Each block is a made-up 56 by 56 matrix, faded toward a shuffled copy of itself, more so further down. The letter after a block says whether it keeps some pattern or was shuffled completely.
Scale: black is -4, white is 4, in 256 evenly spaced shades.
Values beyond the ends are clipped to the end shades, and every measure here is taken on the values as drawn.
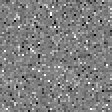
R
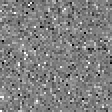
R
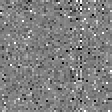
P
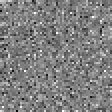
P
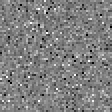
R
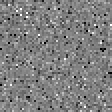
R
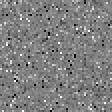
R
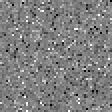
R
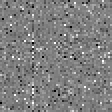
P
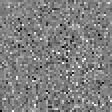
P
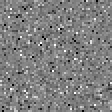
R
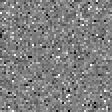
R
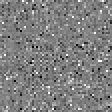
P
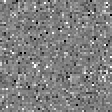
P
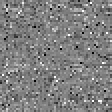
P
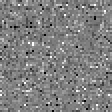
P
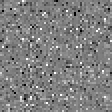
P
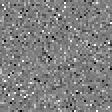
R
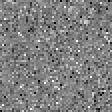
R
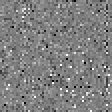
P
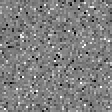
R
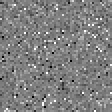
R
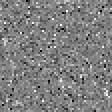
R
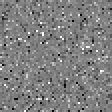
R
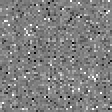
P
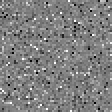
R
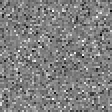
R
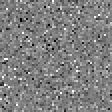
R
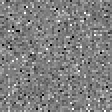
R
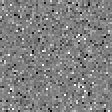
R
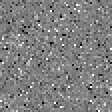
R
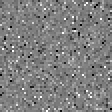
R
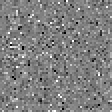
P
